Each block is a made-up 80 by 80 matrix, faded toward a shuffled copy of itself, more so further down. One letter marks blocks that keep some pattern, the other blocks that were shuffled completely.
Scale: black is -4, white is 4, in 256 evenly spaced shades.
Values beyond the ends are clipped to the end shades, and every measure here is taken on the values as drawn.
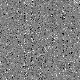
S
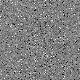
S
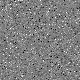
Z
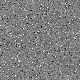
Z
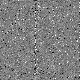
S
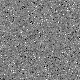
Z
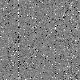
S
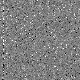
S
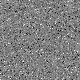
Z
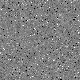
Z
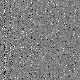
S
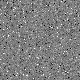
Z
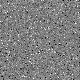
Z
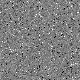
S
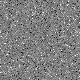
Z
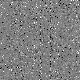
S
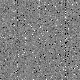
S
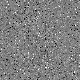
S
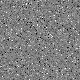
Z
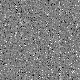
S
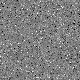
Z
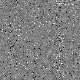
S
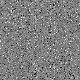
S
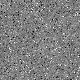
Z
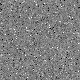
Z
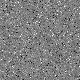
Z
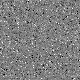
Z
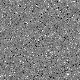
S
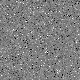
Z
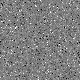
Z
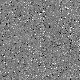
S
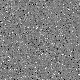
Z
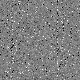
S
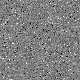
Z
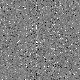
S
